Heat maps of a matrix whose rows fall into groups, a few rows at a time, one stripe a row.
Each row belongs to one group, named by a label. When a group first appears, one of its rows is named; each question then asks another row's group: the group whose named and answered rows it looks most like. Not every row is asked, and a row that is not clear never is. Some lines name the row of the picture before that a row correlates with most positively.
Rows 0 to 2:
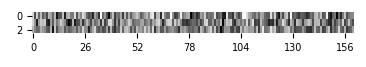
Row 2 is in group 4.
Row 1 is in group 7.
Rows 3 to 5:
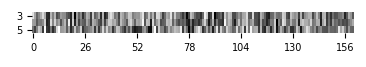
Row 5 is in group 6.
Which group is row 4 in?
7
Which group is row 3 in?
7
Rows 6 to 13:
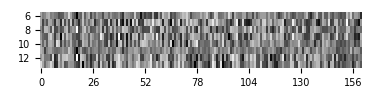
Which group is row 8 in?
6
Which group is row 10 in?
4
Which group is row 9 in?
4
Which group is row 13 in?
7
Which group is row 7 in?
4
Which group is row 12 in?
7
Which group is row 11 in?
7
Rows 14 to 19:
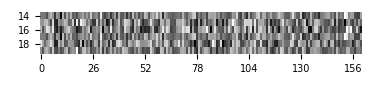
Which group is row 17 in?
4
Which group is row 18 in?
7
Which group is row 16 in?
6
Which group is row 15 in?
6
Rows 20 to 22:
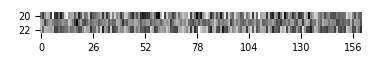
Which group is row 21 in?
7
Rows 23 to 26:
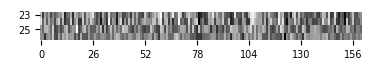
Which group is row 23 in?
4
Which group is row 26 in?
7
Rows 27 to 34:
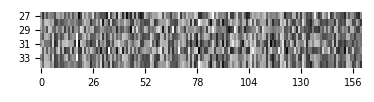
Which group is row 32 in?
4
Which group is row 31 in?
7
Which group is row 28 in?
6
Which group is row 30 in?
6
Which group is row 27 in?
4
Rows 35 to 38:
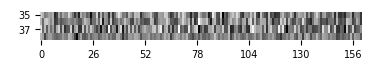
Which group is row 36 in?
6
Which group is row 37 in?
4
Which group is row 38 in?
7
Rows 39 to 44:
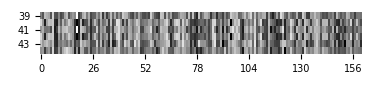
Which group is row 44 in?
7
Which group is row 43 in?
6
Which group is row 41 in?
7
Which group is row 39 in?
6
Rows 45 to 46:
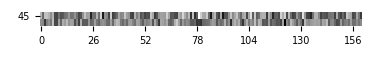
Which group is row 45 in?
6
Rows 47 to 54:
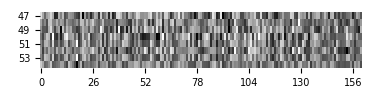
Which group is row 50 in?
6
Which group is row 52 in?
4
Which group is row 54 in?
7
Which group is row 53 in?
6
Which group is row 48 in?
4
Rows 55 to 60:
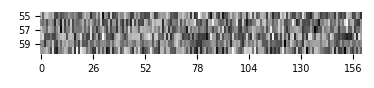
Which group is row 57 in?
4
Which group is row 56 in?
4
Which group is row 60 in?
6
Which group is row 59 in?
7
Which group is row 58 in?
7
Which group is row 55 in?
6
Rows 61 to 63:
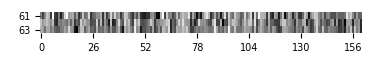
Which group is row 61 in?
6
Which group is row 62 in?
6
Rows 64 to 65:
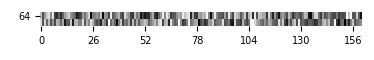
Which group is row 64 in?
6
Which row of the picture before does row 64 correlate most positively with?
61
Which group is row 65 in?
4
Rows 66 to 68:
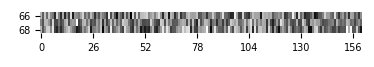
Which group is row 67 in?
6
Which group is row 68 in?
6
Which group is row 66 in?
4
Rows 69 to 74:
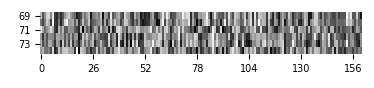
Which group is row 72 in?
4
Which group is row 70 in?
6
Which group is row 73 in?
4
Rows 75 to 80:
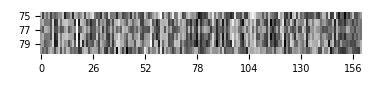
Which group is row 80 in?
4
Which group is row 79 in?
7
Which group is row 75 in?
4
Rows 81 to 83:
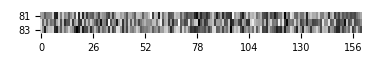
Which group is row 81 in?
7
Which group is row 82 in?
4
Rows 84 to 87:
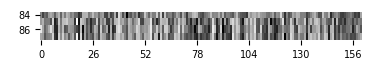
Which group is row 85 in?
7
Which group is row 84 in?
4
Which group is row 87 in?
7
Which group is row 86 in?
7
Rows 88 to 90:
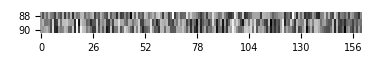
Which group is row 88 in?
4
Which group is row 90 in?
6
